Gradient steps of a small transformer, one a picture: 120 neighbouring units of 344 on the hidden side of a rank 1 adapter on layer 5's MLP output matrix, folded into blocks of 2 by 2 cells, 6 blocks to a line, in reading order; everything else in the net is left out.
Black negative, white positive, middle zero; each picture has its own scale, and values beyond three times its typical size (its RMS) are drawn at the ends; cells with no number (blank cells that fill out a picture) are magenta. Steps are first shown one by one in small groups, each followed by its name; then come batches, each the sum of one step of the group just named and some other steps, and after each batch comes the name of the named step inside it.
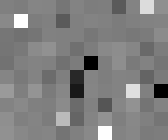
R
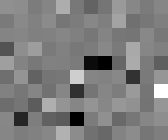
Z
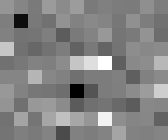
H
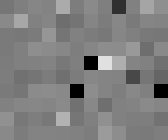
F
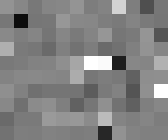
H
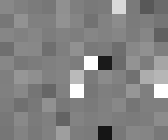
Z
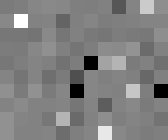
R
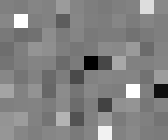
R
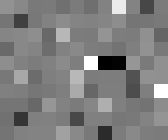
Z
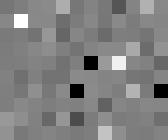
F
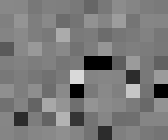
Z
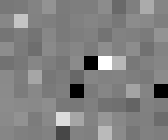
H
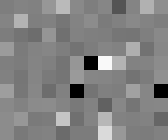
H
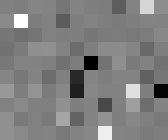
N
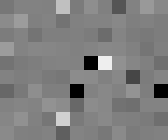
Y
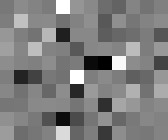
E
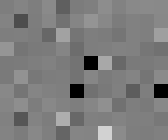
E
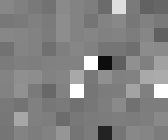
E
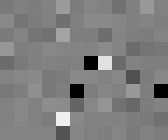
Y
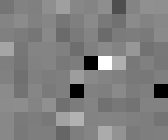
E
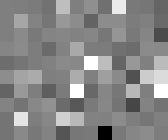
Y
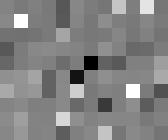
N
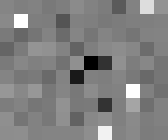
N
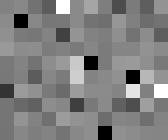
Y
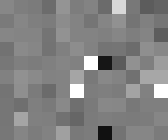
Y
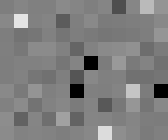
N
